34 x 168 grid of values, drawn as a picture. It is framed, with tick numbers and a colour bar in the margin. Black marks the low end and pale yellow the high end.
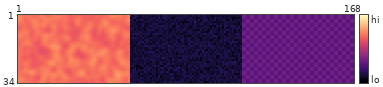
It is made of 1 by 3 panels. Panel 1,1: high, blotchy, faint in contrast. Panel 1,2: very low, fine-grained, faint in contrast. Panel 1,3: low, checkered, faint in contrast.
